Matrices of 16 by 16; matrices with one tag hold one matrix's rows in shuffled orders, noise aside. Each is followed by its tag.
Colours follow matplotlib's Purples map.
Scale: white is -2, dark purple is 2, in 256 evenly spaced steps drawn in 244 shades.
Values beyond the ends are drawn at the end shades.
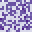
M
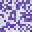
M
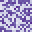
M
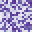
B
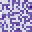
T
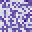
B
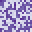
M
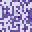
T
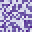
B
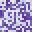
M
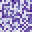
T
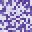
M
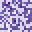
B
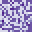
T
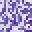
B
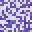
M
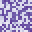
B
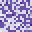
M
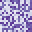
T
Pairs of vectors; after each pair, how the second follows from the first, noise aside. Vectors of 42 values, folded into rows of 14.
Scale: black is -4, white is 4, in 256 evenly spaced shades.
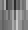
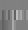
partly zeroed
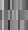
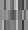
wrapped around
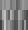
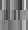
wrapped around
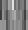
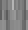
shrunk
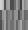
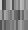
sign-scrambled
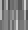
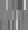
partly zeroed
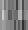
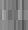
shrunk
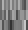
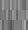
shrunk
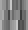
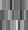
sign-scrambled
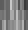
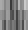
negated
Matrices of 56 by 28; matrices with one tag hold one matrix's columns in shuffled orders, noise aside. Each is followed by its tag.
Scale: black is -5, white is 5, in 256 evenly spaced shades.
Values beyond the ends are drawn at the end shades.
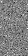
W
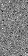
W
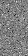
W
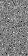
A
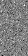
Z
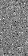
A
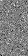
Z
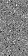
Z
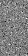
A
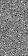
W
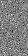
W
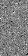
A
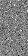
Z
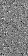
A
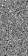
Z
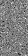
A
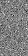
W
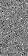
A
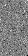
Z
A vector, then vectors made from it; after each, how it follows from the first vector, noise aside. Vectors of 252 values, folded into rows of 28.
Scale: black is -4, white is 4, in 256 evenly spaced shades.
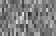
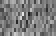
sign-scrambled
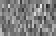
wrapped around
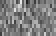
wrapped around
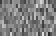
wrapped around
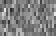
wrapped around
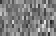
wrapped around
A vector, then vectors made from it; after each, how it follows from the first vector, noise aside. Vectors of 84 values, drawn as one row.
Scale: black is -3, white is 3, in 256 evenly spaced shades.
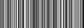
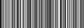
reversed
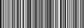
reversed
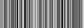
negated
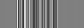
partly zeroed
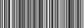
wrapped around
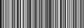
reversed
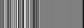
partly zeroed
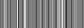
partly zeroed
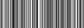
wrapped around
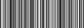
wrapped around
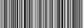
negated
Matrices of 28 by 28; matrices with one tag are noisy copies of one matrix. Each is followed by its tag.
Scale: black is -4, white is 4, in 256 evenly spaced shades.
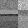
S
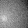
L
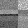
S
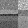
S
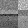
S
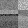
S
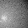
L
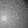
L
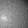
L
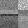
S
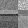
S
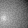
L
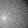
L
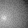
L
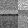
S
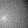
L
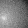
L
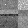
S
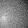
L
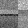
S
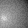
L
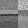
S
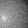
L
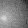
L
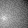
L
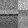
S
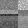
S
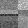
S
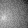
L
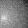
L
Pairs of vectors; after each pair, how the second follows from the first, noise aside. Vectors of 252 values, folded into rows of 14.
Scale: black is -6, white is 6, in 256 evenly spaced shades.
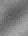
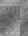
wrapped around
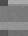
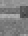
wrapped around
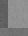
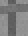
wrapped around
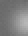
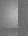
wrapped around
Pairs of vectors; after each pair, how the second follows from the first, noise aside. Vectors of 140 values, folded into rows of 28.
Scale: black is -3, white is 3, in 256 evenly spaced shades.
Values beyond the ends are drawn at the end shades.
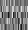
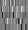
partly zeroed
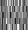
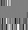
partly zeroed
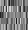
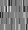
partly zeroed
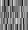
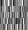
negated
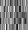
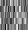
negated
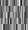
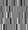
partly zeroed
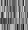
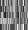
negated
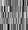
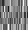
negated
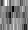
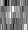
negated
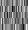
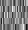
negated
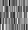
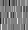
partly zeroed
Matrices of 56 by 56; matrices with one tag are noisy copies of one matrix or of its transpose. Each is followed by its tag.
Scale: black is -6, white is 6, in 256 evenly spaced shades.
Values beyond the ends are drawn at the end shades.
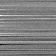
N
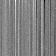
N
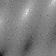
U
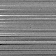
N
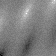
U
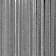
N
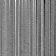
N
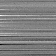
N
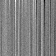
N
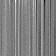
N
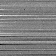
N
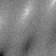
U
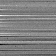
N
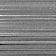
N
